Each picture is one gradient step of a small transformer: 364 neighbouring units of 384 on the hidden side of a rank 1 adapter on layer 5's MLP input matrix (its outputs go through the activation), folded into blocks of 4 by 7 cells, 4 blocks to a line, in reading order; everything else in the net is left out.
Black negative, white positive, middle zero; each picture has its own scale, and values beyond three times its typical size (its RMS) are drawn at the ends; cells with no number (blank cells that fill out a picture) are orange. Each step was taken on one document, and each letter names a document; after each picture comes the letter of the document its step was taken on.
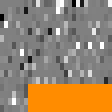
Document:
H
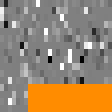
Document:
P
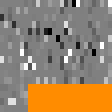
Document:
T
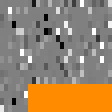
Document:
T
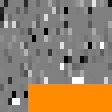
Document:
P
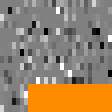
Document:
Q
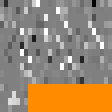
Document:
P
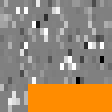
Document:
P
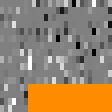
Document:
T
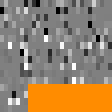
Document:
P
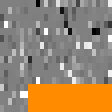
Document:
H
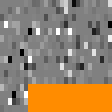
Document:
Q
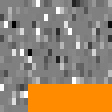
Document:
H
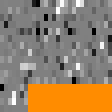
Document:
H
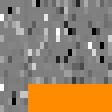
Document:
Q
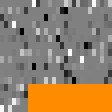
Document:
T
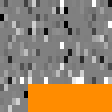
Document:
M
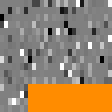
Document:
H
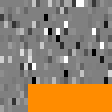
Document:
T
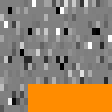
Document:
Q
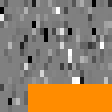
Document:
P
